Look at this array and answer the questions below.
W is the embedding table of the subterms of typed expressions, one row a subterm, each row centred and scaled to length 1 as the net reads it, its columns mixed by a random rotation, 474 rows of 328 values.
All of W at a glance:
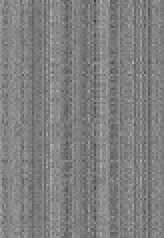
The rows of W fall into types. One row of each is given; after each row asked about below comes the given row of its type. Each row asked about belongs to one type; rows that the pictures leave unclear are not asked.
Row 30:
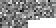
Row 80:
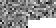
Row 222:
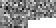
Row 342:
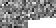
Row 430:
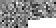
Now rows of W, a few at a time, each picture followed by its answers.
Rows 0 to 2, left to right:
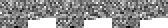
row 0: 342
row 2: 342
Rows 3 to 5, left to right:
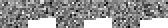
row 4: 30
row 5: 430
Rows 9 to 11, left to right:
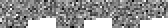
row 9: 342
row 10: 222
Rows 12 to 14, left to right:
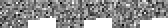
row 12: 30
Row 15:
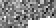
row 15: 342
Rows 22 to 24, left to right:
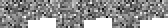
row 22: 222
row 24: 222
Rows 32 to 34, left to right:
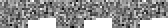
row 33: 222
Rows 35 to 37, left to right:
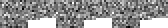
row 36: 30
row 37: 342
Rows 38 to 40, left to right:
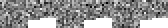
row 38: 80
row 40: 222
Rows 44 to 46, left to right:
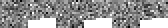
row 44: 222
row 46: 430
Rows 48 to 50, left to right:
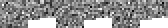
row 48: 342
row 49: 80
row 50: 30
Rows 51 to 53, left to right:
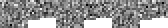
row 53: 80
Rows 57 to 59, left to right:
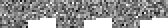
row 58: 30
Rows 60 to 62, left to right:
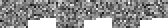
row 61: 222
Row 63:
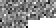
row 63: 80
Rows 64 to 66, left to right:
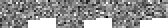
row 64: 30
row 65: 430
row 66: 30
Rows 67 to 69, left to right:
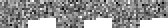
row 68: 222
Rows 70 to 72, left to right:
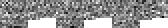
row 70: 342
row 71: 342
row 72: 430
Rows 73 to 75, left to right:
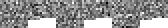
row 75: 342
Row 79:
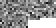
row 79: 80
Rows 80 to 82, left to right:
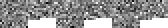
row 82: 222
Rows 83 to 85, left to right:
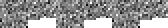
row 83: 80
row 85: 80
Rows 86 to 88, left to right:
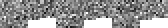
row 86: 342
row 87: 342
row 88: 222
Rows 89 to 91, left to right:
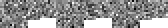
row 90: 430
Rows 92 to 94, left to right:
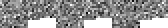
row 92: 342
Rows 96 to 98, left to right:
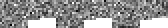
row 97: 30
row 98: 342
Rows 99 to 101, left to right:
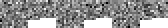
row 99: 30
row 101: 430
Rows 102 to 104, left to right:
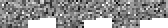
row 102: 342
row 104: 30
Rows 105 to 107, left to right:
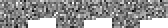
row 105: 430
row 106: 30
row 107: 30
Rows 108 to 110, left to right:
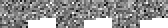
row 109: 30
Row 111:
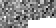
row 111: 342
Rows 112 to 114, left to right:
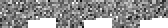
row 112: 30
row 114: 342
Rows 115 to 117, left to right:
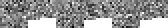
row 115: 222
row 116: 430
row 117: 342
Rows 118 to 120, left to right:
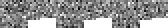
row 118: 222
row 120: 430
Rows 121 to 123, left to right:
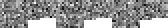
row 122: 222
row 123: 430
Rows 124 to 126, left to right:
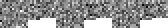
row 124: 80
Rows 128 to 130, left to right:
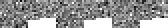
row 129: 30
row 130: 430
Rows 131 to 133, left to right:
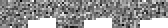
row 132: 342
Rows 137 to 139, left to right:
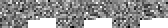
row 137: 30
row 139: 430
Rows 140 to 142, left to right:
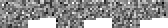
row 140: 342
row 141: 30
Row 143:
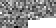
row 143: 342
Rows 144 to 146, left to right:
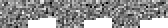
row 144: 342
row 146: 80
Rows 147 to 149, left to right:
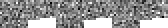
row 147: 30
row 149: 430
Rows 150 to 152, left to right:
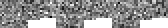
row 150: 430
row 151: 222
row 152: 342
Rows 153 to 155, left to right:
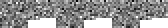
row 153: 30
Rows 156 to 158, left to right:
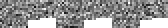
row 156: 80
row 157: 342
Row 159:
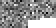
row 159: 222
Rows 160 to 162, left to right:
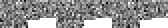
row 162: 430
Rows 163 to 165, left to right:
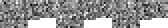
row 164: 342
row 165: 430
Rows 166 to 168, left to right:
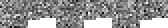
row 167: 222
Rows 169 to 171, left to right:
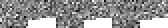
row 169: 342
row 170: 30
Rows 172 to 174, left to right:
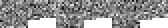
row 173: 222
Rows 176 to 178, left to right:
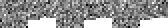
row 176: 80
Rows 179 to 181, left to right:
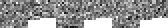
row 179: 30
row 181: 342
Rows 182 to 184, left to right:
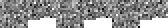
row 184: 80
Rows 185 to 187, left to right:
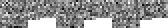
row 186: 222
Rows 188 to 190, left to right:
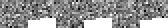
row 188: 430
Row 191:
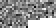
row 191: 80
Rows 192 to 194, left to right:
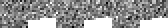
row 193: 342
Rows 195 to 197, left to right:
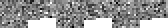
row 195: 430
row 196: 430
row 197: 30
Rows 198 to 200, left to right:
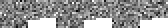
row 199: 30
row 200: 80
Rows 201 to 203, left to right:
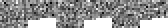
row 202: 222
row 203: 80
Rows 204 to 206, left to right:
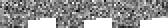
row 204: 222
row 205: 30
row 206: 342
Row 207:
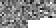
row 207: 430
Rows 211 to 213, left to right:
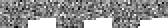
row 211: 222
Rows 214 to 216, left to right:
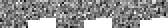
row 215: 342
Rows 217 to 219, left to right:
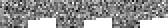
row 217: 222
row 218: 30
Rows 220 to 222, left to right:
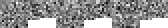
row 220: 430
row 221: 342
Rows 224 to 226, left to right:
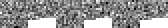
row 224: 342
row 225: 80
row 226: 430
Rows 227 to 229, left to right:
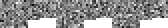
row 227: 430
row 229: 430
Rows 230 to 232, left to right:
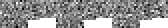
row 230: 430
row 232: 430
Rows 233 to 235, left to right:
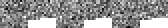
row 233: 222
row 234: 342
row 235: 342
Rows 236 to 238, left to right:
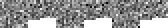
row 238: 80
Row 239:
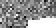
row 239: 342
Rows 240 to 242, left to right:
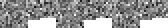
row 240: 80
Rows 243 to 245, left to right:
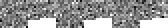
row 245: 430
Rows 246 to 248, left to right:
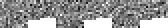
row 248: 80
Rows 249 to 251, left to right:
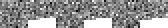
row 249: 222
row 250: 30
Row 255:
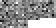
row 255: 30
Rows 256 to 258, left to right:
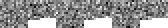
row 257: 342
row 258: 222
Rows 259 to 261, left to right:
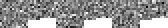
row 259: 80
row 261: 80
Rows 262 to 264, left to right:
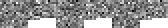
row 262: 30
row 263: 222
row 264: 30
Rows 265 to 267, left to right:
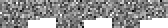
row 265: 30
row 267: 30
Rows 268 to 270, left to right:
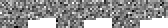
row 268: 342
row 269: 30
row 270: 30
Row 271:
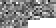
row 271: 30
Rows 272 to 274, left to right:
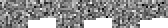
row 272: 80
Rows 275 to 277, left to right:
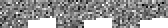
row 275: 30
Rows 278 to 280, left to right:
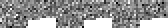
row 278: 342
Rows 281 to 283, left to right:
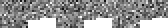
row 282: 222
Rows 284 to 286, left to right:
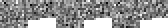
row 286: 342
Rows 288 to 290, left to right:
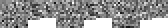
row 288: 430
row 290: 342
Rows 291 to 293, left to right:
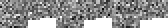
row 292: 342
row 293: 222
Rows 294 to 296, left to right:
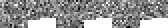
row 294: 222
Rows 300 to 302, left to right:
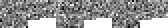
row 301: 222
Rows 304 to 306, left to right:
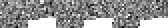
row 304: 342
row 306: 342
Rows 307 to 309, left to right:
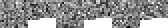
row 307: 430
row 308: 342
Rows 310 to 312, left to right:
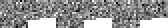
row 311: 30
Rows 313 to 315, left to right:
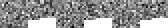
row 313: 342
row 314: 430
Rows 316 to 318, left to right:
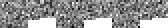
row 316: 342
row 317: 430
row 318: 80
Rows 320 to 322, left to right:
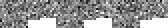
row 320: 80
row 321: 430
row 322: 222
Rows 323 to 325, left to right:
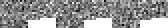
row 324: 30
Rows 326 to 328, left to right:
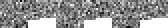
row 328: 342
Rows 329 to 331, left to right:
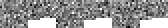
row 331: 222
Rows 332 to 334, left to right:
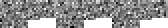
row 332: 30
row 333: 342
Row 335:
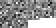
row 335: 30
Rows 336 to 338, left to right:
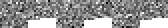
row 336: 30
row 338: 342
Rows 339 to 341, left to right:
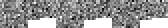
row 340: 342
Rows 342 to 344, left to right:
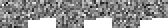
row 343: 80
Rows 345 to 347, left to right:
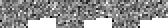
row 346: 430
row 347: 80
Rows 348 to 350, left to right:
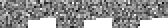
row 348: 80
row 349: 30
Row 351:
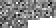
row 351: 30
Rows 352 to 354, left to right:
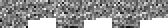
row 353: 342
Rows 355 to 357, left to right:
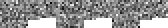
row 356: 222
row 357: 80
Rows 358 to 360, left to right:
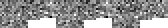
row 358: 430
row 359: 430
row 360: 222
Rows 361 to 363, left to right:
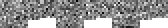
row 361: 342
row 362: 222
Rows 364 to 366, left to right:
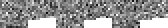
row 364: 342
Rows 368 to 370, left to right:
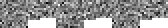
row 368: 80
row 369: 342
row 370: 80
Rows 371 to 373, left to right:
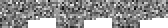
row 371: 30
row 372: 222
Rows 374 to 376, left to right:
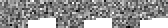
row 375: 30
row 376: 342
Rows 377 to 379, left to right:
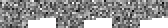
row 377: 222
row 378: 30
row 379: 30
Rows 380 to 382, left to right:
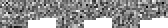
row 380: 342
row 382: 80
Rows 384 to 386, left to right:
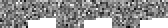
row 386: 222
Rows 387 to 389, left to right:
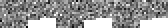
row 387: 80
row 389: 222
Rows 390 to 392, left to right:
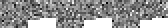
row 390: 430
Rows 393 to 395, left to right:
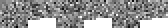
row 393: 430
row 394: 222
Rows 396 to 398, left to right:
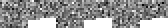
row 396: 222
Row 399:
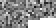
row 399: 80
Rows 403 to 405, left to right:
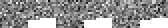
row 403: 30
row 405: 342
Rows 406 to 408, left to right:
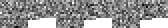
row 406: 342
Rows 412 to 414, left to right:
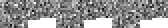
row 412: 222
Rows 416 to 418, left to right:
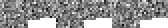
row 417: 30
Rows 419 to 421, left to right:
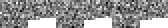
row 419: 30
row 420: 342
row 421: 222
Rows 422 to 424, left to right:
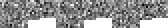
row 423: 222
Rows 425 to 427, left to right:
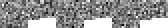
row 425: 342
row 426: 222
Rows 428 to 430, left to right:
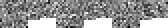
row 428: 80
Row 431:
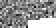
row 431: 80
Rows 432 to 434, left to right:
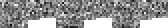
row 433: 342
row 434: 222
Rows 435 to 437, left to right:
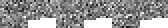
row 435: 222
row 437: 342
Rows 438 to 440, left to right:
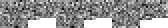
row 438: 222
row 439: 222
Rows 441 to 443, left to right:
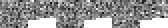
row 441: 222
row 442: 222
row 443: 430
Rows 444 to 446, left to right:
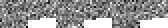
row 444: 80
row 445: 80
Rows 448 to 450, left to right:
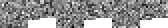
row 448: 342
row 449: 430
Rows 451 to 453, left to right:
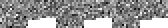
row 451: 342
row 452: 80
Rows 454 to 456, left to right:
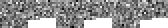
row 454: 30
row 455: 222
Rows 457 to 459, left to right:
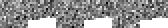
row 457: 342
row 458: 342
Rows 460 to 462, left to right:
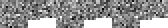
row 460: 430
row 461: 342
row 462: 222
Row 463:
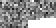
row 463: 222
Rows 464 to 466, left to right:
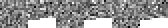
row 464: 80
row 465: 30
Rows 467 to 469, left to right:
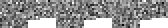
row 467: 30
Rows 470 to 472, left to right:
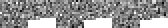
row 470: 30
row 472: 342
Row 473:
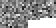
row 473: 430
